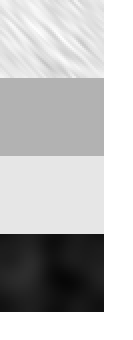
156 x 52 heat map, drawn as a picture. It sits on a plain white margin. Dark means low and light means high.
It is made of 4 by 1 panels. Panel 1,1: very high, slanting down to the right, faint in contrast. Panel 2,1: high, flat. Panel 3,1: very high, flat. Panel 4,1: very low, smooth, faint in contrast.
